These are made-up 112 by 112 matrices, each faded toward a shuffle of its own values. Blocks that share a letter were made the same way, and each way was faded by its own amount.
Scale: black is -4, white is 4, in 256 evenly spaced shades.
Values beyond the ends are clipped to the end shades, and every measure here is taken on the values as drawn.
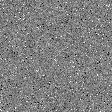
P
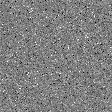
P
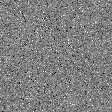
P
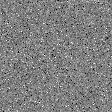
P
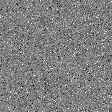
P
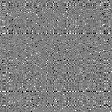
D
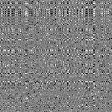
D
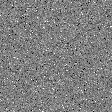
P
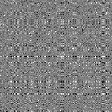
D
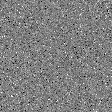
P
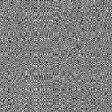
D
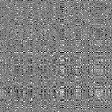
D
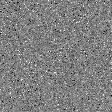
P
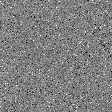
P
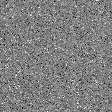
P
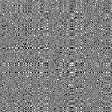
D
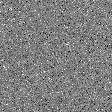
P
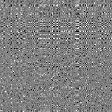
D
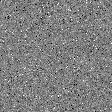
P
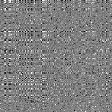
D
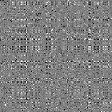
D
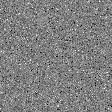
P
